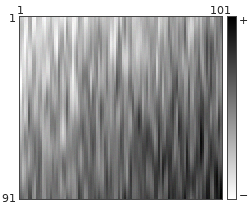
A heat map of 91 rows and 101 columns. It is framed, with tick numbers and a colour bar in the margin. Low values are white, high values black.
Average level on the scale: 50%. Grain: streaks running down. Mirror symmetry: none. Slope: up to the bottom right. Ninth with the highest average: bottom right.
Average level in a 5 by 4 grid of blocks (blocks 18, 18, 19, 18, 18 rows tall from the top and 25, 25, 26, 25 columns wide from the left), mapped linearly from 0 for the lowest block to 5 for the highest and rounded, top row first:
0112
1223
2234
2344
3345
